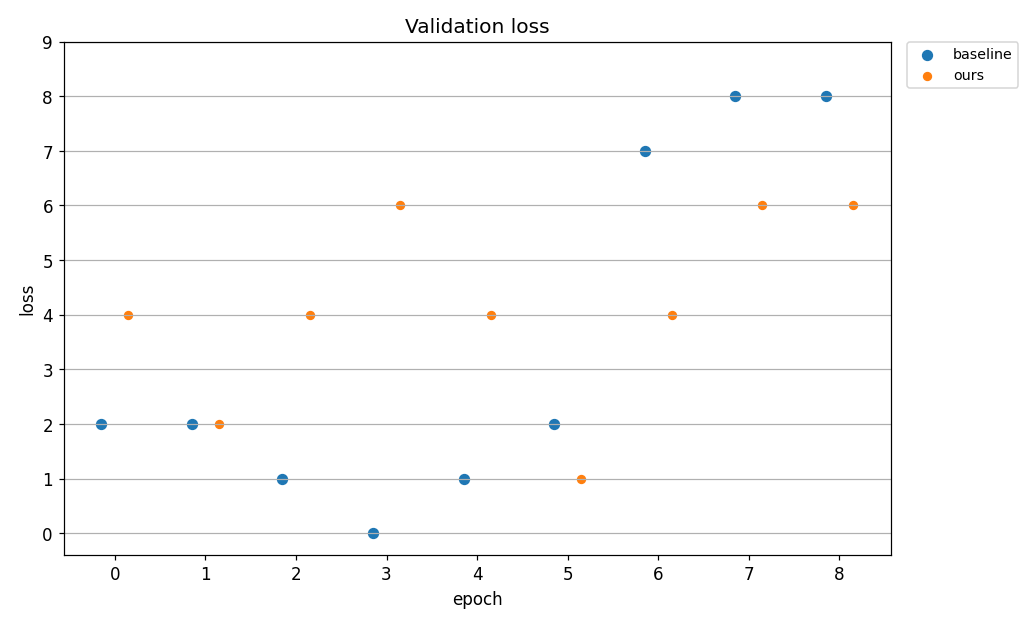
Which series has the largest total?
ours
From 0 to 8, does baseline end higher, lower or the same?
higher
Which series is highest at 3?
ours
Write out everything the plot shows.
Title: Validation loss
x-axis: epoch, ticks 0 1 2 3 4 5 6 7 8
y-axis: loss, ticks 0 1 2 3 4 5 6 7 8 9
Legend: baseline, ours
Values:
baseline: 2 2 1 0 1 2 7 8 8
ours: 4 2 4 6 4 1 4 6 6
